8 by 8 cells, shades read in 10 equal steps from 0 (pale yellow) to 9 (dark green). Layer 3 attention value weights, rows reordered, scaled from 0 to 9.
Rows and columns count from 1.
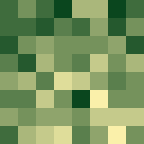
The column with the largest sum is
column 1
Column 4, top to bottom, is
9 6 5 5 1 5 4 1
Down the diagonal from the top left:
7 7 4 5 2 0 2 5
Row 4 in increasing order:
2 3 3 5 5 6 6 8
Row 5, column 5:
2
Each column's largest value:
8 8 8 9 9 5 9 8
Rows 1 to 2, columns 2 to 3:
5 7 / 7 8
